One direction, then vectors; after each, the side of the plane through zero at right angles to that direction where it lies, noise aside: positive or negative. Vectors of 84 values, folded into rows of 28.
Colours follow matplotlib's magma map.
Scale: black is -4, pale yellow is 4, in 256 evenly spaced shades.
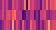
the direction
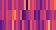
positive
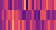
positive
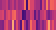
positive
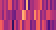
negative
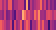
negative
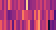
negative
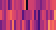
positive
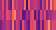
positive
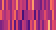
positive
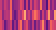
negative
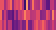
negative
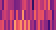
negative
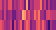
negative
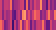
negative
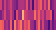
negative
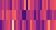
positive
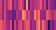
negative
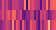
positive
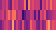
positive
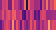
positive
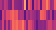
positive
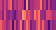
negative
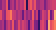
positive
